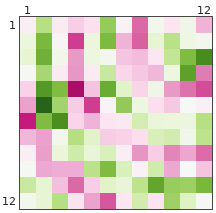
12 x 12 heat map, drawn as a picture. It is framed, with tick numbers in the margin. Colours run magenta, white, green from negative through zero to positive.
Values change most from cell to cell in the middle left. No overall slope runs across the table. Concentric rings centre on the top right. The middle right is the calmest part. Neither half mirrors the other. No row or column stands out.
